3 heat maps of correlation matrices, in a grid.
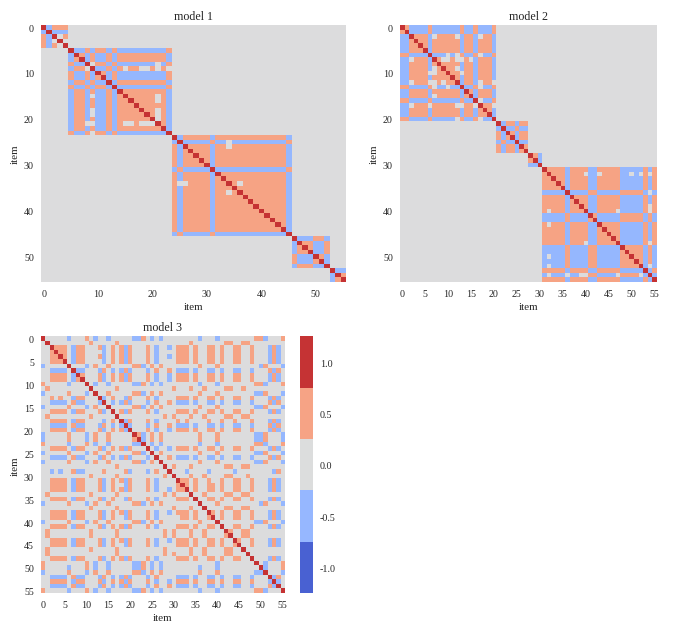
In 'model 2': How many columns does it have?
56
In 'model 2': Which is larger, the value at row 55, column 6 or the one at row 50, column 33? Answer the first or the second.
the first
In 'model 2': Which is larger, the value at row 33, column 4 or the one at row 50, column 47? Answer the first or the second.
the first
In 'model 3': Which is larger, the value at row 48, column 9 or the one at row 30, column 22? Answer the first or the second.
the first
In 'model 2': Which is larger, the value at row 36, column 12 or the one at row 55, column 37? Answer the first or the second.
the second
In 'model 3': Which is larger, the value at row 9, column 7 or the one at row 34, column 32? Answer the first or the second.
the second
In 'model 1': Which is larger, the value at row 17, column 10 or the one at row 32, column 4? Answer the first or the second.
the second
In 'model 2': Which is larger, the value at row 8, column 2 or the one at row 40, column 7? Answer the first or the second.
the first
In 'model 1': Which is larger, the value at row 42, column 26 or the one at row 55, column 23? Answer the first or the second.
the first
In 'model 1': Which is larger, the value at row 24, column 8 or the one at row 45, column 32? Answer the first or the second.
the first
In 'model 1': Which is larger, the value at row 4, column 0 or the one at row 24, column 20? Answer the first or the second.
the first
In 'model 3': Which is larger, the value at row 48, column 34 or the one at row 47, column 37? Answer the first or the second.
the second
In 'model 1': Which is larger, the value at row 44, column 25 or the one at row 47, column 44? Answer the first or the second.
the second
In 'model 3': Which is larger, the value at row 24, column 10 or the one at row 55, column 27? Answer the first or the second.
the first
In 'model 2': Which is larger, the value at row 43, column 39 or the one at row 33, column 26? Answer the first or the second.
the first
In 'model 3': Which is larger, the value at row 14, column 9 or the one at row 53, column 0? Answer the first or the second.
the second
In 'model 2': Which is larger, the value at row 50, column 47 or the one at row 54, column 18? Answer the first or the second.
the second
